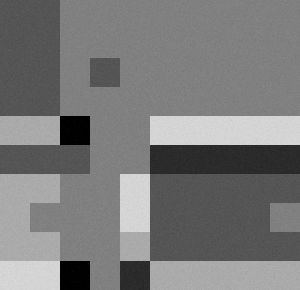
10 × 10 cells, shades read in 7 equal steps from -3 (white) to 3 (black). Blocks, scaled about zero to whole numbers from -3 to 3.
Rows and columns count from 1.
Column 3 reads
0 0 0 0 3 1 0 0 0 3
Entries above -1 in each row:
10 10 10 10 3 10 7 8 7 3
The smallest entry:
-2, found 9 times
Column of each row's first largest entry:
1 1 1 1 3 6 6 6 6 3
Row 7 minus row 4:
-2 -2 0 0 -2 1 1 1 1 1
